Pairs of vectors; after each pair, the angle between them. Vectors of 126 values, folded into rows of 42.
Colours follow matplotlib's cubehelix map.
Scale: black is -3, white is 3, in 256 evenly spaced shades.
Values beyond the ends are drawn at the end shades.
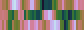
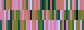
partly aligned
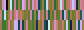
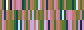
nearly opposite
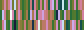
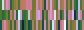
orthogonal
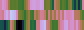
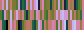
partly aligned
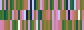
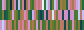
partly aligned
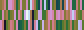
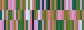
nearly parallel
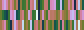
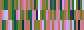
nearly opposite
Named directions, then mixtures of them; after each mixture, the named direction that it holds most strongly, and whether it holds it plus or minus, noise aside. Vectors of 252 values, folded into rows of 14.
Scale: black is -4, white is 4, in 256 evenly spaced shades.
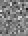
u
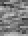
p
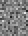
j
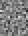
j, plus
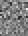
u, minus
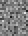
j, plus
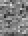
p, minus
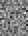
j, plus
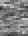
p, minus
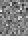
u, plus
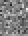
u, minus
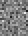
j, plus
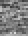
p, plus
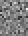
u, minus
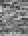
p, plus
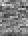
p, minus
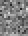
u, minus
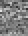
u, plus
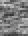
p, minus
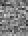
j, plus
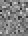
u, minus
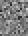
u, minus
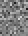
u, plus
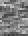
p, minus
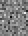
j, plus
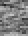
p, plus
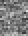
p, plus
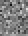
u, minus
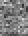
p, minus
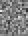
u, plus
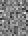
j, plus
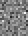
j, plus
